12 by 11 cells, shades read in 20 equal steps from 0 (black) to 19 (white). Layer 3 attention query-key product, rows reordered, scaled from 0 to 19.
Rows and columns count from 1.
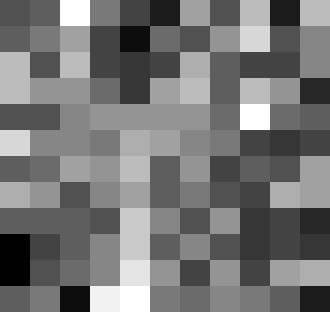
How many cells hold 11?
14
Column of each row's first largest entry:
3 9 1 1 9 1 5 1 5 5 5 5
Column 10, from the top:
2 6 5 11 8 4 6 13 5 5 12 7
